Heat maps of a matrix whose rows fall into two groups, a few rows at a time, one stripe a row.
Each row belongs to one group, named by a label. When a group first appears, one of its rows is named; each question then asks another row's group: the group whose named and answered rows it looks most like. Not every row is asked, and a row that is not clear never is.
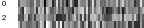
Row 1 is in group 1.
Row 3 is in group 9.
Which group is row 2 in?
1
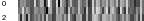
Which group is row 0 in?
9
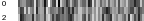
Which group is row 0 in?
9
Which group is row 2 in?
1
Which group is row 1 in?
1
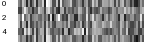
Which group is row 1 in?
1
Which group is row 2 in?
9
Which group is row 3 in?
9
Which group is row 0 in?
9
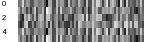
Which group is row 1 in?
9
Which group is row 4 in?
9
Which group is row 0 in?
9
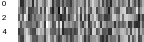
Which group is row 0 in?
1
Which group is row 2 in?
1
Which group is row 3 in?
9
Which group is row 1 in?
1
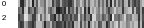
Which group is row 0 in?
1
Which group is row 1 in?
1
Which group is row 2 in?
1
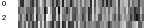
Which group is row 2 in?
9
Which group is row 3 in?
1
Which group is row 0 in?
1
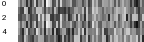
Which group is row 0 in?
9
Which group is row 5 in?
1
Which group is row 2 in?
1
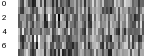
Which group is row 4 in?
9
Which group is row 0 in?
1
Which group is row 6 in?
1
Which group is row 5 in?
1
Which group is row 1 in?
1
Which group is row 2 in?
9
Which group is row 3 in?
9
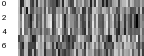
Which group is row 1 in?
9
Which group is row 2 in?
9
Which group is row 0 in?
1
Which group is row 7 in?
1
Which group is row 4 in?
9
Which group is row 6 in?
1
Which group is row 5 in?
1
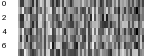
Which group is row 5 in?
9
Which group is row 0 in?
1
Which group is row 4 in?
9
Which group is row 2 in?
1
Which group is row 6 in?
9
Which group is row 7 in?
1
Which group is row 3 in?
1
